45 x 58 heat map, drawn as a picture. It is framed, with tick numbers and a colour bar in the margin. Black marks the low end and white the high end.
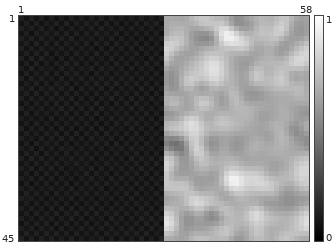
It is made of 1 by 2 panels. Panel 1,1: very low, checkered, faint in contrast. Panel 1,2: high, blotchy.
